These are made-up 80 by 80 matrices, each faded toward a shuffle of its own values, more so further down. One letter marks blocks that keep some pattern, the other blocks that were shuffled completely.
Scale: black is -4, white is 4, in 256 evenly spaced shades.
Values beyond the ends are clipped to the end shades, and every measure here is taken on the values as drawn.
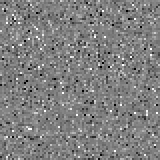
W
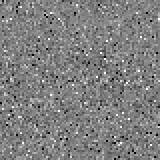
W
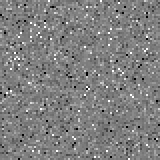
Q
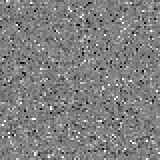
W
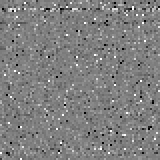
W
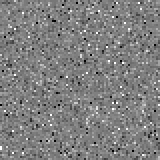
Q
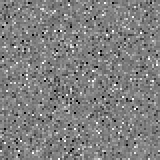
Q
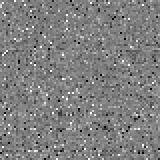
W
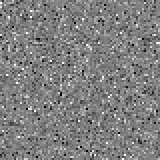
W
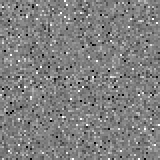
W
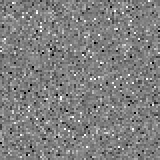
Q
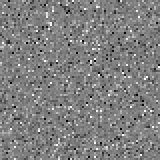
W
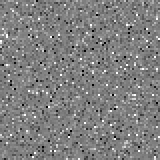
Q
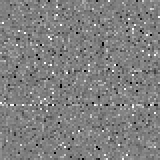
W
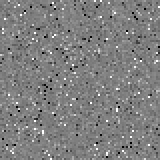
Q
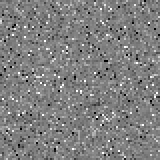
Q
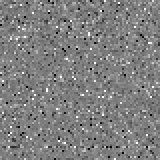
W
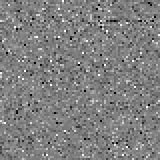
W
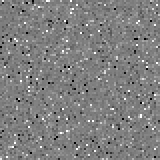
Q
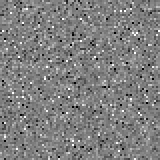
Q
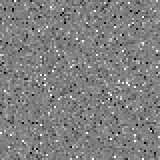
Q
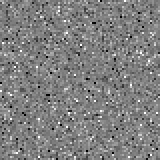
Q
